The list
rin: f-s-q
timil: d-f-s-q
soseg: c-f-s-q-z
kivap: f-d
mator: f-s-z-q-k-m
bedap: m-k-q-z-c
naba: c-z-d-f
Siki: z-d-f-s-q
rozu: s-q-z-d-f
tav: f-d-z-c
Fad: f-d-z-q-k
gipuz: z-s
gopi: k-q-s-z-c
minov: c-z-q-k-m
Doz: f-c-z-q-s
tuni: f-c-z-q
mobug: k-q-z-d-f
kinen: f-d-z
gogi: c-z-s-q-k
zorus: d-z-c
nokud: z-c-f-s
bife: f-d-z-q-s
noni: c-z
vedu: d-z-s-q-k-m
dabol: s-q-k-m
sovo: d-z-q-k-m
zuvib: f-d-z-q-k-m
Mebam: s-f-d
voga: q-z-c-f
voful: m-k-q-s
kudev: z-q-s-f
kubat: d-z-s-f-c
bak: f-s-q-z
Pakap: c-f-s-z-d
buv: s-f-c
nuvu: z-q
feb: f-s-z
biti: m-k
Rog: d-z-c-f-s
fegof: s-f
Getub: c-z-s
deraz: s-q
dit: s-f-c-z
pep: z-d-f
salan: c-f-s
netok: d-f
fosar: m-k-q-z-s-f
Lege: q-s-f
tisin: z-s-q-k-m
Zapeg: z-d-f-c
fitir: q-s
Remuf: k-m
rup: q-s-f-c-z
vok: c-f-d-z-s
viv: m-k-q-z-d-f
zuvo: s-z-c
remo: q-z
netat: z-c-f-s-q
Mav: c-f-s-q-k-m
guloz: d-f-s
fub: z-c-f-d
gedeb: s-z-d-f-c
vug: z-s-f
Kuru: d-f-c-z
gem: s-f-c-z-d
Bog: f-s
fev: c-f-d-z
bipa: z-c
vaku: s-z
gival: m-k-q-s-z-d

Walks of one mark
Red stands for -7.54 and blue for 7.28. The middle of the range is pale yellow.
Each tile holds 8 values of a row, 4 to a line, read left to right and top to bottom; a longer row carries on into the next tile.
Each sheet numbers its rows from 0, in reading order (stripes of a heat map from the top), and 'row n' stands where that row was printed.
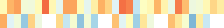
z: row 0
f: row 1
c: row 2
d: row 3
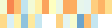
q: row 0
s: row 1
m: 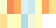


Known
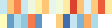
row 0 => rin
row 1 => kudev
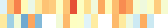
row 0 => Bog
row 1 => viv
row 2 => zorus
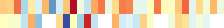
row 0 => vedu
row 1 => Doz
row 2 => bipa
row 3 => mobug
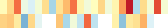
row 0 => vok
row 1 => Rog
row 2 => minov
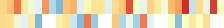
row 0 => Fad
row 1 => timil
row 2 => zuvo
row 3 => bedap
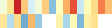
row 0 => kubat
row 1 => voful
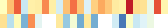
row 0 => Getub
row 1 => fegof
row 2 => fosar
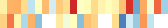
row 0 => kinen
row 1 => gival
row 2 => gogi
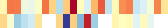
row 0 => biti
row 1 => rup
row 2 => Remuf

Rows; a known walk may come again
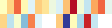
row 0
vaku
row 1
Doz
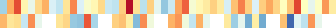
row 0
Kuru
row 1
Siki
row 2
gedeb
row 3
naba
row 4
fegof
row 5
nokud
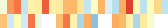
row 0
noni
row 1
kinen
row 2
Zapeg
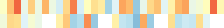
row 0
mobug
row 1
rozu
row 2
deraz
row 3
nuvu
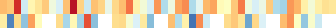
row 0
gopi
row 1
gem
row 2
Fad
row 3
fitir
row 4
vok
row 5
netok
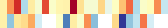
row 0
minov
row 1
mator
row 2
netat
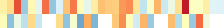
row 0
tisin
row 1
Bog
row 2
tav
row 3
Pakap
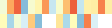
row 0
dabol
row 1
Getub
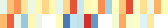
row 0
pep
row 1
bak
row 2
viv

